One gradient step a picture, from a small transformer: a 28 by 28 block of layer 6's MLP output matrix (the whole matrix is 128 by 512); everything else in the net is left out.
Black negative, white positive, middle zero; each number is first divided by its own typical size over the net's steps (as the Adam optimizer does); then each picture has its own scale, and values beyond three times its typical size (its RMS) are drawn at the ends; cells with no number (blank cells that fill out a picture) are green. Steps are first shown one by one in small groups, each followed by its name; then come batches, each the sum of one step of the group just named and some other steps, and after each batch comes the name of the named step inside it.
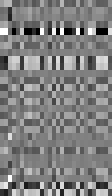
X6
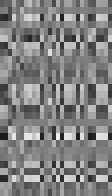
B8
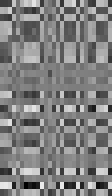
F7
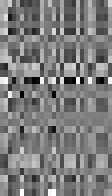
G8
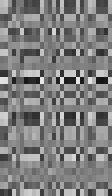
X6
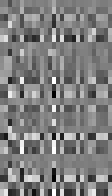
B8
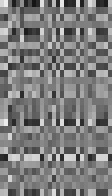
X6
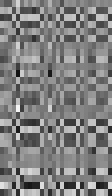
F7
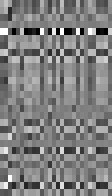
X6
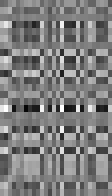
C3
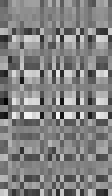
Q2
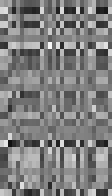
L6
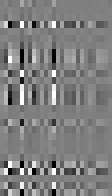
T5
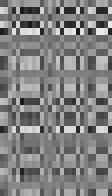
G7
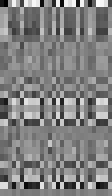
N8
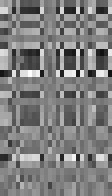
L6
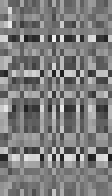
C3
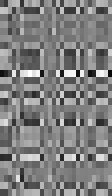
N8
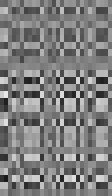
N8
